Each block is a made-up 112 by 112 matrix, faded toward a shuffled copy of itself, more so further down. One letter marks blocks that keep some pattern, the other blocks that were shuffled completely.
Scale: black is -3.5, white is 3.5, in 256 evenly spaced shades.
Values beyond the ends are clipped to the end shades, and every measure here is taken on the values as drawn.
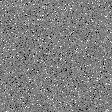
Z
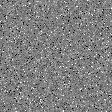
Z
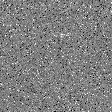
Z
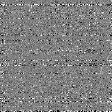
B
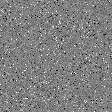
Z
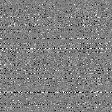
B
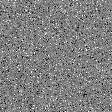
Z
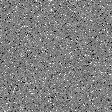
Z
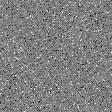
Z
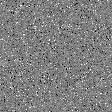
Z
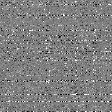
B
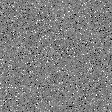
Z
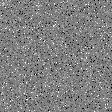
Z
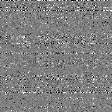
B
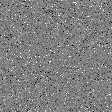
Z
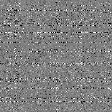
B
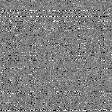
B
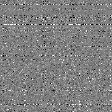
B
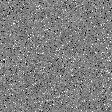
Z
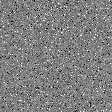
Z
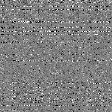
B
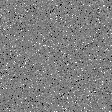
Z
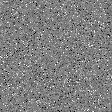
Z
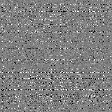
B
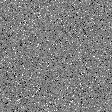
Z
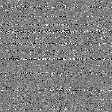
B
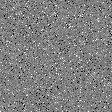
Z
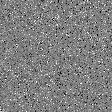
Z
